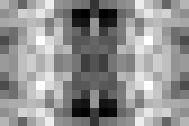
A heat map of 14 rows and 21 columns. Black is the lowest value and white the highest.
Mirror symmetry: left to right and top to bottom. Slope: none. Odd rows or columns: none.
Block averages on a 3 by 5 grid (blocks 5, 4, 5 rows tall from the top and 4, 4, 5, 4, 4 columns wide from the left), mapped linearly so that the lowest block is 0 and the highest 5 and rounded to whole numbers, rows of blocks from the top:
45054 | 45154 | 45054
